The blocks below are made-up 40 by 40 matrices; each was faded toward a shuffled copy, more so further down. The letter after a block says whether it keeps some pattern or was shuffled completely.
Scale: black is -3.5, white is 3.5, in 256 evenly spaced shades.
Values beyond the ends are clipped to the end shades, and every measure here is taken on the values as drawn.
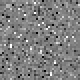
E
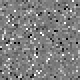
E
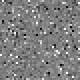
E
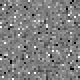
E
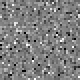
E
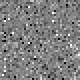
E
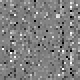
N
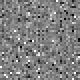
N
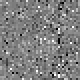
N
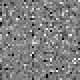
N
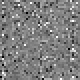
N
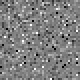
E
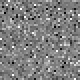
E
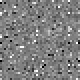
N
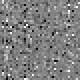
N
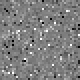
E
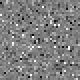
E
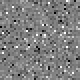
E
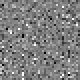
N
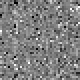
N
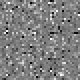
N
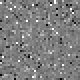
E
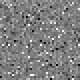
E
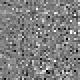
N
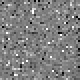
E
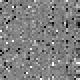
N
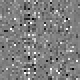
N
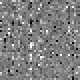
N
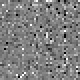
N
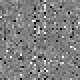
N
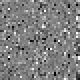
N
